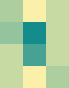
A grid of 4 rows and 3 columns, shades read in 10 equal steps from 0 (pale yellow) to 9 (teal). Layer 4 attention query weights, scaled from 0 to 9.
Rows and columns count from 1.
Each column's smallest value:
2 0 2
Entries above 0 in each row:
2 3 3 2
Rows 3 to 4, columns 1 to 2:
2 7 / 2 0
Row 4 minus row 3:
0 -7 1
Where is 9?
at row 2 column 2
